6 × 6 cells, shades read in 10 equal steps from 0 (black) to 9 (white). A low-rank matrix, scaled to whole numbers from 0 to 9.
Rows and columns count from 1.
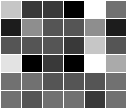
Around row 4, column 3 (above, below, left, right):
3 3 0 0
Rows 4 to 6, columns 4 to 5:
0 9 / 3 3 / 4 2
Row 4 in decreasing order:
9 8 6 2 0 0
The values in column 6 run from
1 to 6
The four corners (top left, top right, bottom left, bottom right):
7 4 4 4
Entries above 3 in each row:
3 2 1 3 3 4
